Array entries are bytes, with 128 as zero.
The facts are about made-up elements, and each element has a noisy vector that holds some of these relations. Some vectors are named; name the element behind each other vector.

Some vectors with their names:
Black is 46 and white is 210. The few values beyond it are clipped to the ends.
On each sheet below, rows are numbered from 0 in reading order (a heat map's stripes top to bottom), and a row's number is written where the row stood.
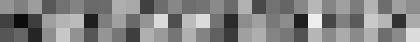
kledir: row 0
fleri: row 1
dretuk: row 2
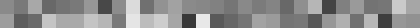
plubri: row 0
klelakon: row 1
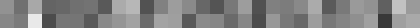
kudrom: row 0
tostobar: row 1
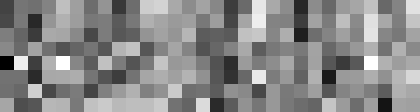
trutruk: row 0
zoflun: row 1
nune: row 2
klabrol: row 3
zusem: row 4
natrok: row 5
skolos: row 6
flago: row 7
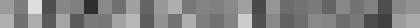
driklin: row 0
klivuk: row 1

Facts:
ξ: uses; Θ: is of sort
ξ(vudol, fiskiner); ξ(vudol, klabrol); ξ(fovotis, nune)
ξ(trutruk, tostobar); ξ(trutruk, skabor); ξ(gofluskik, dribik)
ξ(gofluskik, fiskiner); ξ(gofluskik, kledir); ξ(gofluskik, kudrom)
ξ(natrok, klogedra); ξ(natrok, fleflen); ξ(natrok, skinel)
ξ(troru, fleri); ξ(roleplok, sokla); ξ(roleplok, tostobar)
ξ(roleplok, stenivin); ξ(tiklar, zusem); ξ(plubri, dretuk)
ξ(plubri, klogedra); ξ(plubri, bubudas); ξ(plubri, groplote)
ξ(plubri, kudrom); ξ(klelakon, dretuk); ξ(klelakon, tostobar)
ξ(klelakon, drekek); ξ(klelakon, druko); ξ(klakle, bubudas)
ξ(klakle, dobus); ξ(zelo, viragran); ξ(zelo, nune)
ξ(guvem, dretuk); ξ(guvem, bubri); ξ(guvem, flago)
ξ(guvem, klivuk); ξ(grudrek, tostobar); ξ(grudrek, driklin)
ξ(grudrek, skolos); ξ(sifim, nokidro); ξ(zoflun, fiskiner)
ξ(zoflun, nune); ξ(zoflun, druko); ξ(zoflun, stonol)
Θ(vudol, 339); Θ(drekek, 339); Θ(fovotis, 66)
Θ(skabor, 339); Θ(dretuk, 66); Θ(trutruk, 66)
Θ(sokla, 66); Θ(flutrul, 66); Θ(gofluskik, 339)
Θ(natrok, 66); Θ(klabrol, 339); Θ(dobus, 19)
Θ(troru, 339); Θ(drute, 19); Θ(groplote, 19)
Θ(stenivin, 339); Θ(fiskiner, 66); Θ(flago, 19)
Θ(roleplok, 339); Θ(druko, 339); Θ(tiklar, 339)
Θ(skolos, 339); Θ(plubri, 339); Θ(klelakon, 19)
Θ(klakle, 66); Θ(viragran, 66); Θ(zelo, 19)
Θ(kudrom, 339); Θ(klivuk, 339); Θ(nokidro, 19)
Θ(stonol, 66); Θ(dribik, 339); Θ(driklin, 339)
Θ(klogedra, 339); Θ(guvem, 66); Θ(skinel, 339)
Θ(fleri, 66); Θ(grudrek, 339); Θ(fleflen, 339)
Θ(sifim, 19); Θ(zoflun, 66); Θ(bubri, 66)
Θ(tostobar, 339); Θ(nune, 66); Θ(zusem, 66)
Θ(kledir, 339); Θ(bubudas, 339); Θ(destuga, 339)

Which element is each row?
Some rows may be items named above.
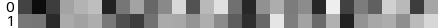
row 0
fleri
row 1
natrok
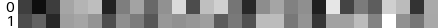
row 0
fleri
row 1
viragran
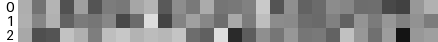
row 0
klivuk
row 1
vudol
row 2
flago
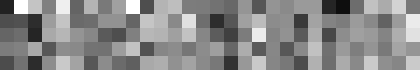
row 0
tiklar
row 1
bubri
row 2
klakle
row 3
destuga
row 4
flutrul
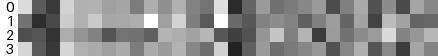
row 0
dobus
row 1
sifim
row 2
fiskiner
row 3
dobus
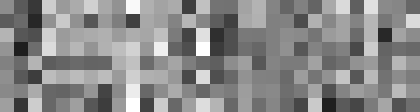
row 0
zelo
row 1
dretuk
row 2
groplote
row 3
nokidro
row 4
druko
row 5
drute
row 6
gofluskik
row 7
troru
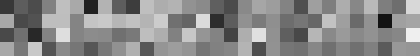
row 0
sokla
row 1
flago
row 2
guvem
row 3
drekek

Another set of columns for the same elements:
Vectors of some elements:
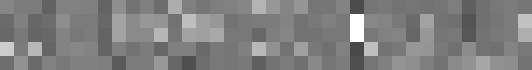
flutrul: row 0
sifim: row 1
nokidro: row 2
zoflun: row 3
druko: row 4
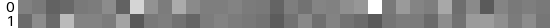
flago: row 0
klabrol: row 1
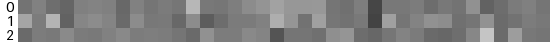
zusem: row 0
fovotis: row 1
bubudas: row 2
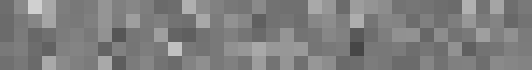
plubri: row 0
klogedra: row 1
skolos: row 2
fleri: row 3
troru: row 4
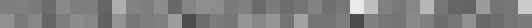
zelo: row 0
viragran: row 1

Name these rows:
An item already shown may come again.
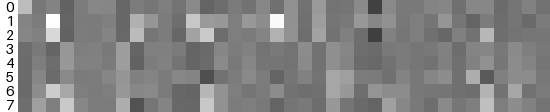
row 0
stonol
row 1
natrok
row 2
klakle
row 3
destuga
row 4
destuga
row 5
klivuk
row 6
plubri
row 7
gofluskik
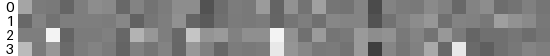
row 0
nune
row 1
drekek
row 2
natrok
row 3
trutruk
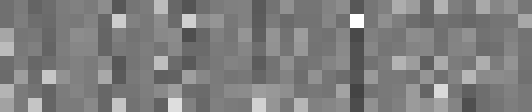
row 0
tostobar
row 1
dobus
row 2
nune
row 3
stonol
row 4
tostobar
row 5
vudol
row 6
sokla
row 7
guvem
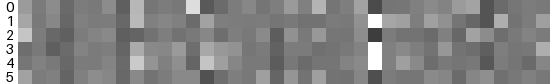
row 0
bubri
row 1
klelakon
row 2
fiskiner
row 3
drute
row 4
groplote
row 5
nune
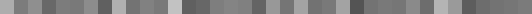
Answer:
dretuk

